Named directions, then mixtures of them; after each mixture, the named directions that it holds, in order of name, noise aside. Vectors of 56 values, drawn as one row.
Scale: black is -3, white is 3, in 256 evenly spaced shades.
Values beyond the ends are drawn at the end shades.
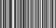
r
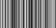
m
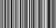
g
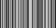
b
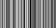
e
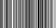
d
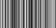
m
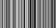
e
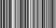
m, r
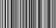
g, m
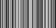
b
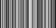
b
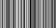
e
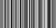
g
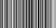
d, m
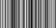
m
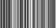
m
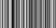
m, r
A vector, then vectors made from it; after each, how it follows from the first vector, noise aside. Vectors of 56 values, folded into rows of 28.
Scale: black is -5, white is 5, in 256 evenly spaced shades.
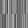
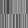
sign-scrambled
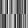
scaled up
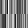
scaled up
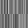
sign-scrambled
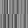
sign-scrambled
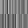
sign-scrambled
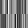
scaled up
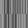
sign-scrambled
